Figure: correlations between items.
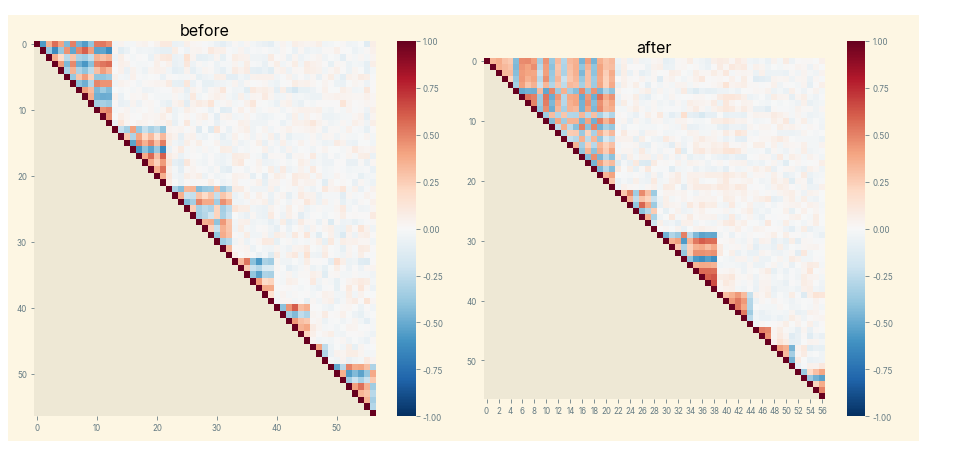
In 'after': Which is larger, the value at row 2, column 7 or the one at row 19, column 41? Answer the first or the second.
the first
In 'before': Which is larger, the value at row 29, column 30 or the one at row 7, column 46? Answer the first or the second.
the second
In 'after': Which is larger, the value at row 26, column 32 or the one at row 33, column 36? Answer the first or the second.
the first
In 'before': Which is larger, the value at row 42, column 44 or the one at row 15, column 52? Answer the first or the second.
the first
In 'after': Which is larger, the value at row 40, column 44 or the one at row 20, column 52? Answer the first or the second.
the second
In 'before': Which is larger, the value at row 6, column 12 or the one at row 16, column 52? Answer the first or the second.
the first
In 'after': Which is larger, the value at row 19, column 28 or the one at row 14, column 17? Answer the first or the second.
the second
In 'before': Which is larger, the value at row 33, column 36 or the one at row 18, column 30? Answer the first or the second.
the second
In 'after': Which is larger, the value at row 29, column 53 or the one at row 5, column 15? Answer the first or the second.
the first
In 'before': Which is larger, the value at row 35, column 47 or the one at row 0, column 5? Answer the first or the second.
the first
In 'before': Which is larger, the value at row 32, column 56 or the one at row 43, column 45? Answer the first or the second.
the second
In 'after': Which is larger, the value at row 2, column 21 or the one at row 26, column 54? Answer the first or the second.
the first
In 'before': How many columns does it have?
57
